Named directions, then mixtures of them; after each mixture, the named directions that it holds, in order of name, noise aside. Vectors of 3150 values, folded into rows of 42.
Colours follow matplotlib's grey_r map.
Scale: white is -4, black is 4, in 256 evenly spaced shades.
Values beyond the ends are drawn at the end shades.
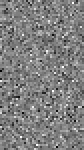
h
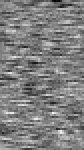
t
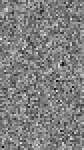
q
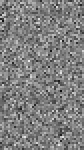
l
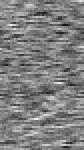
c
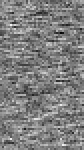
c, q, t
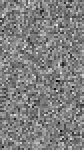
l, q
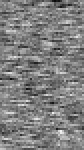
t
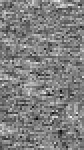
h, l, t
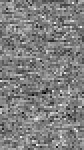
c, h, t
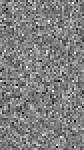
h, l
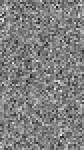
l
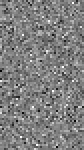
h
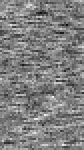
c, q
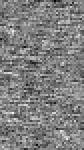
h, q, t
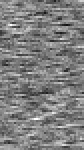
c, t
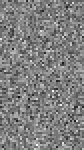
h, q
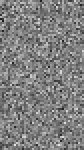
l
